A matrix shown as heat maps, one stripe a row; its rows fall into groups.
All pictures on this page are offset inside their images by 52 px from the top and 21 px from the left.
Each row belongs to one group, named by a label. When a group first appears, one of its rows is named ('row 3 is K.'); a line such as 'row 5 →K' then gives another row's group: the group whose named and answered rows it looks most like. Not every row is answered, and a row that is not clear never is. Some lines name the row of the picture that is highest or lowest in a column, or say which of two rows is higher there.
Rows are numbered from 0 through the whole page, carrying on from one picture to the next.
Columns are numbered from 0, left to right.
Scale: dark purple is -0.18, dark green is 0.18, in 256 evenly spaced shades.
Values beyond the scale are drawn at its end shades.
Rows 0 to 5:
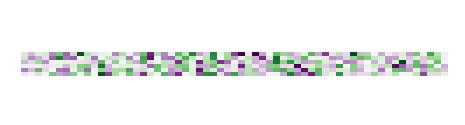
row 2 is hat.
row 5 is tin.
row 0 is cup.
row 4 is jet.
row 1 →cup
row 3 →cup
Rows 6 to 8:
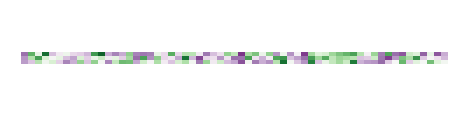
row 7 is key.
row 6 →key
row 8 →jet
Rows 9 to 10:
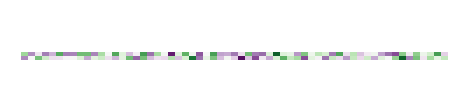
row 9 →cup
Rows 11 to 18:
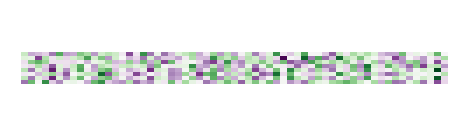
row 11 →cup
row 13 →key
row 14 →cup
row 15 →cup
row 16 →tin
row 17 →cup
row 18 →key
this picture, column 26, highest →16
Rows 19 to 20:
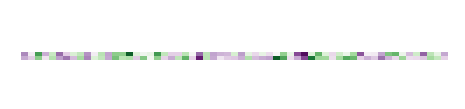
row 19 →jet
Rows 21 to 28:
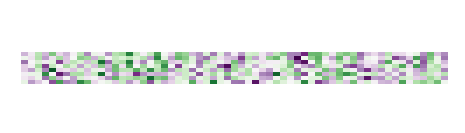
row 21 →jet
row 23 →jet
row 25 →jet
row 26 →tin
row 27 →jet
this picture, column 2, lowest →28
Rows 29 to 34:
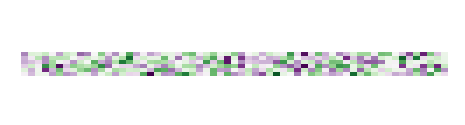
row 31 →jet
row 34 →cup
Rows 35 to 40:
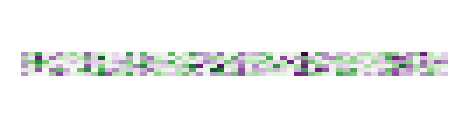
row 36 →cup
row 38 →hat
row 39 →cup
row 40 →jet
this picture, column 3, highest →37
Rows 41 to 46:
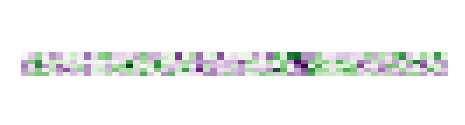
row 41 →hat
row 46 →key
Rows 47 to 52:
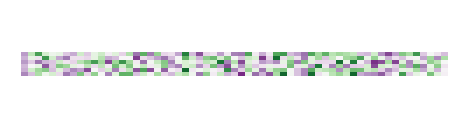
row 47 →key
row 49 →jet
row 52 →jet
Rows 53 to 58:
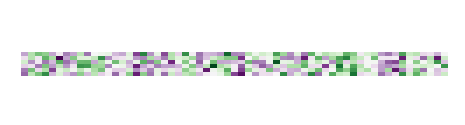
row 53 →key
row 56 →tin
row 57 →key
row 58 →key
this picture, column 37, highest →58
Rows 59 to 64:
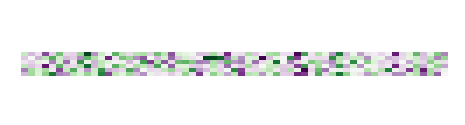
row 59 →cup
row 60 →tin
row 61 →cup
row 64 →tin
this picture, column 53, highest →63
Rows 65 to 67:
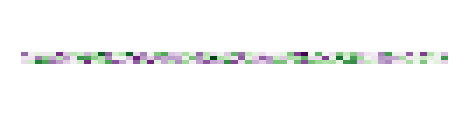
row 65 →jet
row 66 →tin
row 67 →key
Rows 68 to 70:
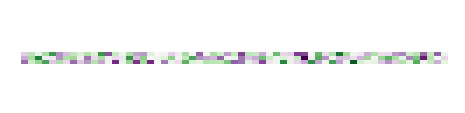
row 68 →tin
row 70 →key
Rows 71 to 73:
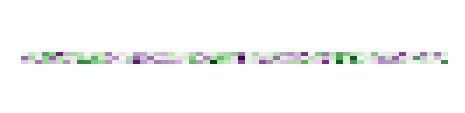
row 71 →tin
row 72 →key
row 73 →tin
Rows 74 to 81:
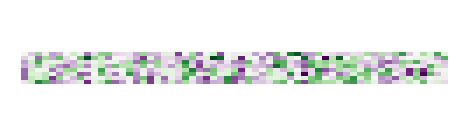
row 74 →hat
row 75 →tin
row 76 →key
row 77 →jet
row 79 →hat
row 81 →key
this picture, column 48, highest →79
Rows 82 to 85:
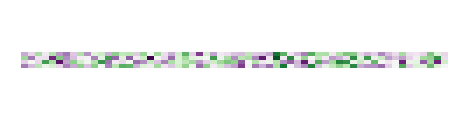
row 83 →cup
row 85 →jet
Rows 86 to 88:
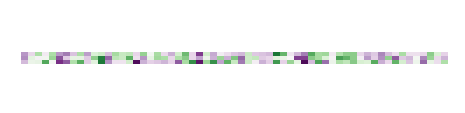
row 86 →jet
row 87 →jet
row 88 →tin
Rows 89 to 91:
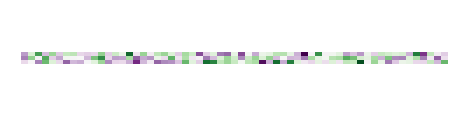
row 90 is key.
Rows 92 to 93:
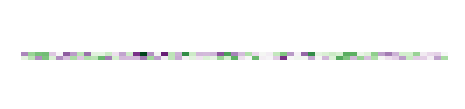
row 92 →key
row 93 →tin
